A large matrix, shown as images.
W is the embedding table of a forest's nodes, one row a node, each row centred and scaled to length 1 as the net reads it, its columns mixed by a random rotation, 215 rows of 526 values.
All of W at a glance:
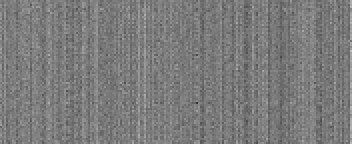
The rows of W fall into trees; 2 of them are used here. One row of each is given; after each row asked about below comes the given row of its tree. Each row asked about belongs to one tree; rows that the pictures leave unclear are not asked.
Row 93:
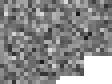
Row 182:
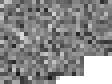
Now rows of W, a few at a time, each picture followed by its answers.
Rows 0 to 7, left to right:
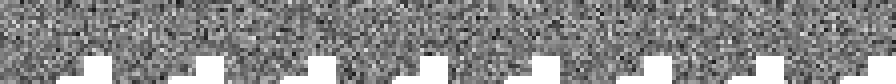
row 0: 182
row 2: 93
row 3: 182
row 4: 93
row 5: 182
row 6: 93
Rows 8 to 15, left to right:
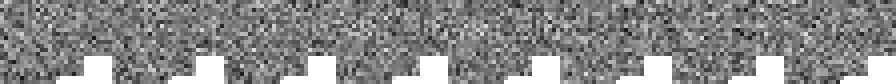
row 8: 182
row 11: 182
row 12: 182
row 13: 93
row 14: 93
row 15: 182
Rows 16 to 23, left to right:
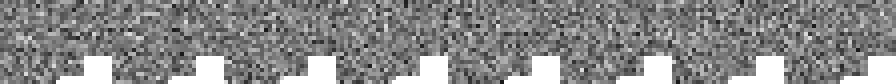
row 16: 93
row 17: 93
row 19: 182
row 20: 182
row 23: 182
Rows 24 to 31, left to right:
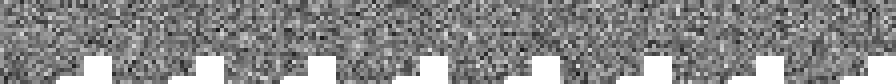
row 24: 182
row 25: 182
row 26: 93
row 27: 182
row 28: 182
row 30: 93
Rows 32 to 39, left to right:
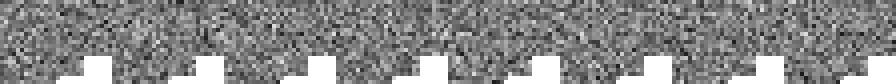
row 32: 93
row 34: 182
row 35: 182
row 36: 93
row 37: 182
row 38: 93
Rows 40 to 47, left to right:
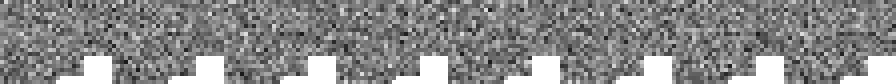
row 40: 182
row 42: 182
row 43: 93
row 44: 93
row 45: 93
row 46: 182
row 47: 182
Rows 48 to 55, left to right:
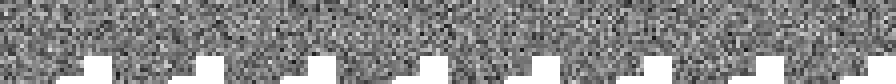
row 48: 93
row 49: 93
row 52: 182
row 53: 182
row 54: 182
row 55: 182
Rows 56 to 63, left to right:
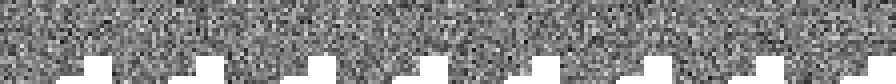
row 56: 93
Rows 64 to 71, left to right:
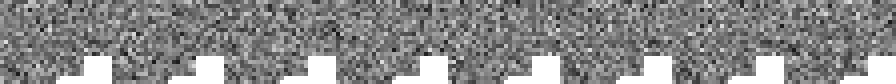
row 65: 93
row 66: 93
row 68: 182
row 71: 93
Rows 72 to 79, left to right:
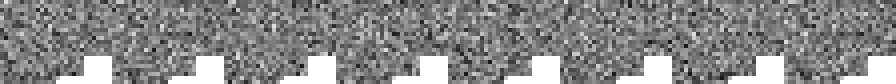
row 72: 182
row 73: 182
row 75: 182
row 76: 93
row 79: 182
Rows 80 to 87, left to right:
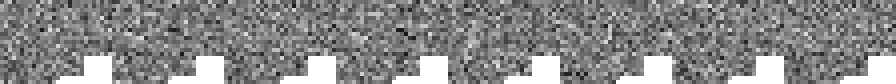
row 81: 93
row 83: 93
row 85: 182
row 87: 182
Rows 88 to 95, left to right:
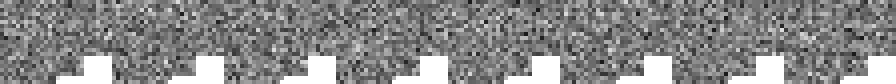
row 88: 182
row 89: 93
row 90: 93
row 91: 182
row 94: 182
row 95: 93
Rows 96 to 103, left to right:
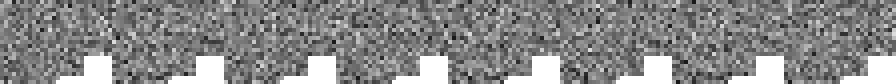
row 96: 182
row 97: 182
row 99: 182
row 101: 182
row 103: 182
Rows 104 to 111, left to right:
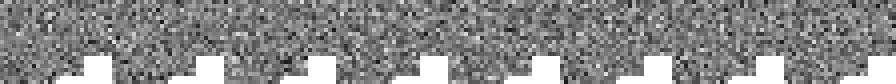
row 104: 182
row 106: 93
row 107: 93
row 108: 93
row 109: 182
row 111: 182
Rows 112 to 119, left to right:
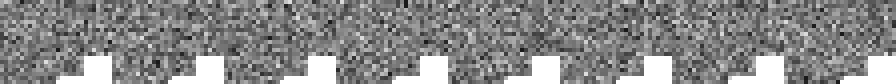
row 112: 182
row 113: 93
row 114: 93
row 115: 182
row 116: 182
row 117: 93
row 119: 182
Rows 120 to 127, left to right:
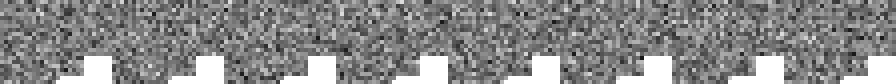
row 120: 93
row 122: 182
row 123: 93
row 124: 93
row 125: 93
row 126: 182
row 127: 93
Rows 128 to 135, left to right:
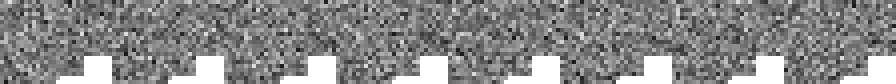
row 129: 93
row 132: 93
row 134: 93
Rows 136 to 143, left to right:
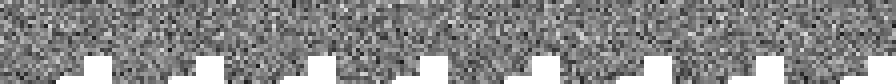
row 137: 182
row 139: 93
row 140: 182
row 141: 182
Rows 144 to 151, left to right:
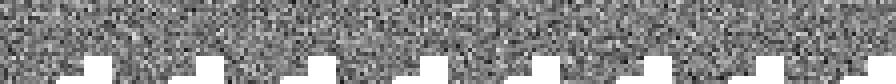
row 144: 93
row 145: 182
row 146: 182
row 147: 182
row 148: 93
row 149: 93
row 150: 182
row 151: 93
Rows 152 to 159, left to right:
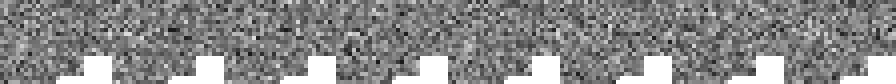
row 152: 182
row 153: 93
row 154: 93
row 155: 93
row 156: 182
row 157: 182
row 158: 93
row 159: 182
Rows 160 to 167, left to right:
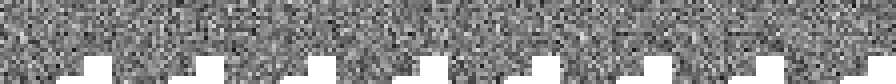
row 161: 182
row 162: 93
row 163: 182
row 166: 182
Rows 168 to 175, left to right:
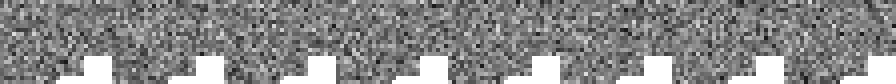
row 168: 93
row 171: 93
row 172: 182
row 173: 93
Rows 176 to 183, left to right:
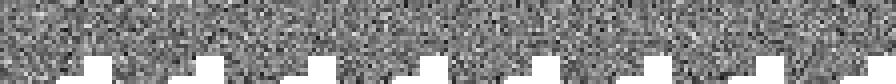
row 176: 93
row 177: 93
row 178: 182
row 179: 182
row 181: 182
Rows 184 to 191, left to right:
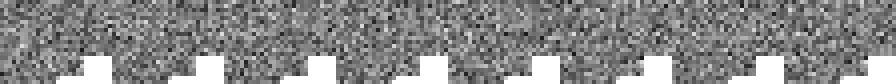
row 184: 182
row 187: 182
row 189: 93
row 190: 182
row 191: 93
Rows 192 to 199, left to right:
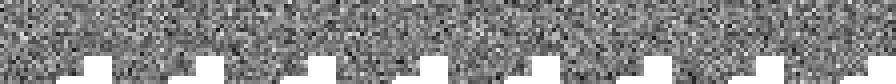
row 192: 182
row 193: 182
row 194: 93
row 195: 93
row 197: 182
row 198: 182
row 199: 93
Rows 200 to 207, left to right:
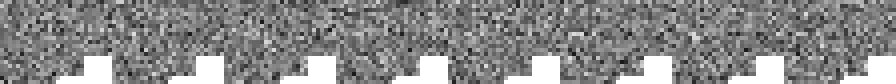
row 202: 182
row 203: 182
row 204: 182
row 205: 93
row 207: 93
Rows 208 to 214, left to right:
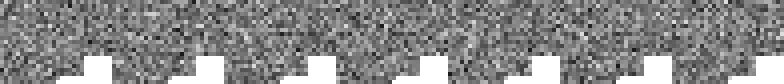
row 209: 93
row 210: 182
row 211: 182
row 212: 182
